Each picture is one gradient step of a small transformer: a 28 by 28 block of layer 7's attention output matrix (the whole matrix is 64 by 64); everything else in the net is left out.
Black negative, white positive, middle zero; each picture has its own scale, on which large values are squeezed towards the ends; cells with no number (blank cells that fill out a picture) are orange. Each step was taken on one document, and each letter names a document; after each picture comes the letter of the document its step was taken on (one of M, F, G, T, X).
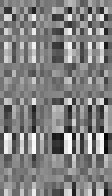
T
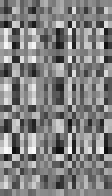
T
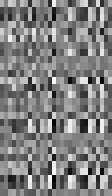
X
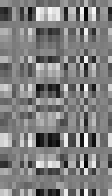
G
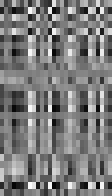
X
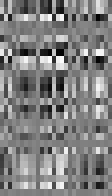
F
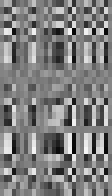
T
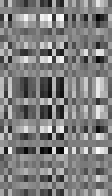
F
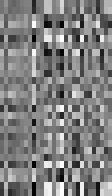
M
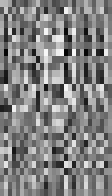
T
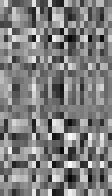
T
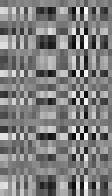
G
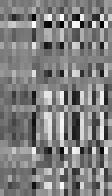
M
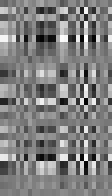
G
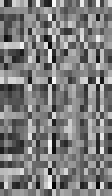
X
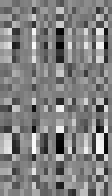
T
